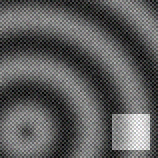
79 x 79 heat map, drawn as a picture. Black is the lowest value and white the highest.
Rings: centred on the bottom left. Ninth with the highest average: bottom right. Odd patch: higher, in the bottom right.
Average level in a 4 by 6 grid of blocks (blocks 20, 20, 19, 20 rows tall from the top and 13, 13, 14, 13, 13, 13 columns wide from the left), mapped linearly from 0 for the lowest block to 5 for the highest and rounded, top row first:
2 2 2 1 1 2
2 2 1 1 2 0
1 1 1 2 1 2
3 3 0 3 3 5
